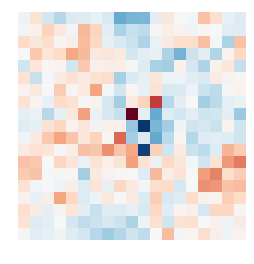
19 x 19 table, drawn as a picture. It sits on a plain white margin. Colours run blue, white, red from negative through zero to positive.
The halves do not mirror each other. The distribution is heavy-tailed on both sides. An odd patch, rougher than its surroundings, sits in the centre. There is no overall slope. Values change most from cell to cell in the centre.
